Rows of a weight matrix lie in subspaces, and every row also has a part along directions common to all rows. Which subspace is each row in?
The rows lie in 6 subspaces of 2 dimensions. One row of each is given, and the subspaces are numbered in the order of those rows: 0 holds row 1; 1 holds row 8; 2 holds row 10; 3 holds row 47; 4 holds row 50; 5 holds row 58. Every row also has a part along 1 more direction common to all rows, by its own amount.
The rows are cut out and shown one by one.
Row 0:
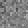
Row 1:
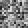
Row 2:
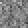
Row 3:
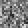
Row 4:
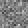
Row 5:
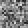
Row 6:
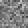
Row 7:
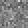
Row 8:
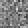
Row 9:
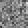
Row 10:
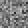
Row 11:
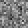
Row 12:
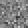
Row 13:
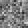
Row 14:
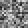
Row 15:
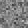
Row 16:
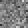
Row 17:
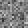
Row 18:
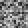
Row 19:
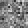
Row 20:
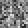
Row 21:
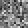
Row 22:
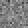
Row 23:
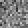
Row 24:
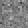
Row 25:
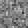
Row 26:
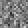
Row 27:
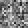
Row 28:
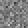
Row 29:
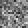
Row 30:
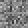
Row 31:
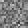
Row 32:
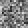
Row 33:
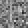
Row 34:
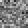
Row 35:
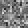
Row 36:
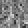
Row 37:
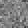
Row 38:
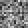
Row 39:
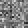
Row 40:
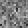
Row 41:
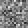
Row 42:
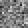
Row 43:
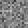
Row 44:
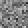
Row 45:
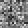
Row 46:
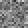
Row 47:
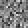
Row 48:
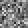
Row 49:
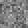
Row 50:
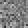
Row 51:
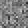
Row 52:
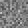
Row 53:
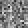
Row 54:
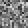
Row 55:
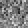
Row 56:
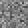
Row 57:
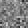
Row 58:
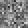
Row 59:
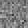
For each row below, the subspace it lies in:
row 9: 2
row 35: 5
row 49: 5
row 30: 1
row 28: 3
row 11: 0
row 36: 3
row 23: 1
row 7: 0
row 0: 1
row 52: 1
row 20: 3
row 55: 2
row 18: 5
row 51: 2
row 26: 3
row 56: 4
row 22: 1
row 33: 2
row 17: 4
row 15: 2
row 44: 2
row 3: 3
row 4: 3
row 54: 0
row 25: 2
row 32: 0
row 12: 5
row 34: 0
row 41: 3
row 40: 1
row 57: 5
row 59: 4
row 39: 4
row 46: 4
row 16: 5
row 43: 4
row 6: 0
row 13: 0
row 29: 2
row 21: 5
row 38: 5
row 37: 5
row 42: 0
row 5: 4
